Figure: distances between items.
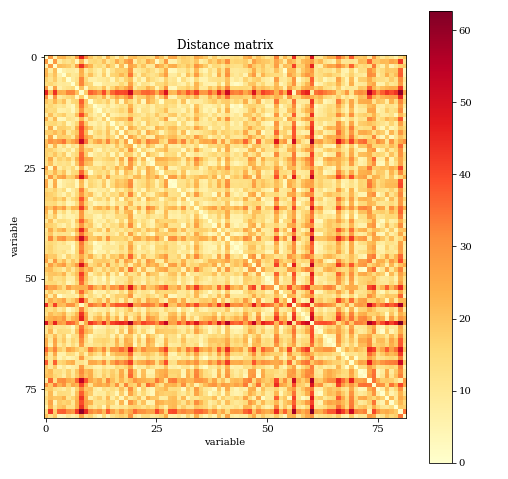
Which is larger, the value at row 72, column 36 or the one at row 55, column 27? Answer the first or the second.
the first
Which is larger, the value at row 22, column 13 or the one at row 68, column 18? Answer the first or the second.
the second
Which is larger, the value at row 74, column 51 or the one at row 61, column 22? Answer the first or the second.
the first
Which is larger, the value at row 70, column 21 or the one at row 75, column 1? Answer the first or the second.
the second
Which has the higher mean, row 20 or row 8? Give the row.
8
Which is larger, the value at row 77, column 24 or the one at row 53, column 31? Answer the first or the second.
the first
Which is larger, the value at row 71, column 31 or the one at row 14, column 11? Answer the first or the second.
the second
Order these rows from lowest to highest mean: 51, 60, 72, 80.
51, 72, 80, 60
